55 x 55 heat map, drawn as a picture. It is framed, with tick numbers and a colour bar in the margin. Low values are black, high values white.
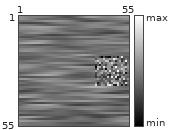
The middle right is the roughest part. The halves do not mirror each other. An odd patch, rougher than its surroundings, sits in the middle right. There is no overall slope. The distribution is heavy-tailed on both sides. The grain runs across in streaks.
